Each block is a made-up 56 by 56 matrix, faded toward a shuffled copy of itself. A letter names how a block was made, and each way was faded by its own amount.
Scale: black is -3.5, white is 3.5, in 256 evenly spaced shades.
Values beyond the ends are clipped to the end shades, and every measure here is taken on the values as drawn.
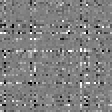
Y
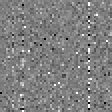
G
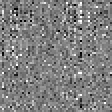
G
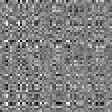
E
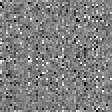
G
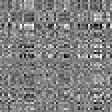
E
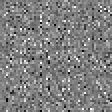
G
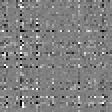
Y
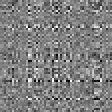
E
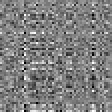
E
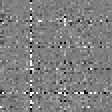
Y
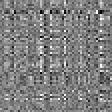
E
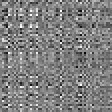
E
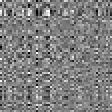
E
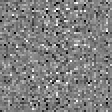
G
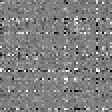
Y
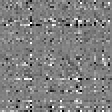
Y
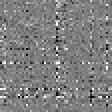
Y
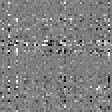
Y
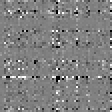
Y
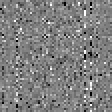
G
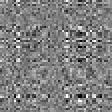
E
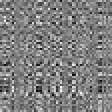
E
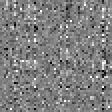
G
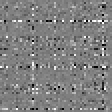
Y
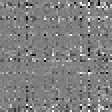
Y
